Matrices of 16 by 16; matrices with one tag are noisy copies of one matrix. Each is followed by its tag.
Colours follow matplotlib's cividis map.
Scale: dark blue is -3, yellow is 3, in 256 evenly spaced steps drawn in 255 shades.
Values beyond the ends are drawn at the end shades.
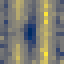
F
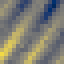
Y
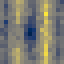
F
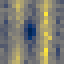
F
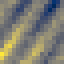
Y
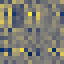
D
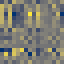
D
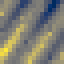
Y
